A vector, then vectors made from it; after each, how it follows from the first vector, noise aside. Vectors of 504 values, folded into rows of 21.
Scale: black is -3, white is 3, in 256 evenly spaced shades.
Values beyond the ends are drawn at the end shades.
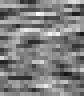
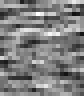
copied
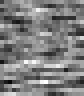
reversed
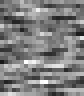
reversed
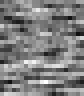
reversed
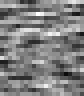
copied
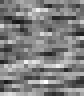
reversed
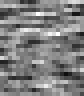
copied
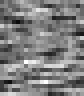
reversed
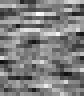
copied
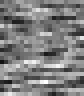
reversed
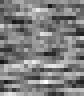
reversed
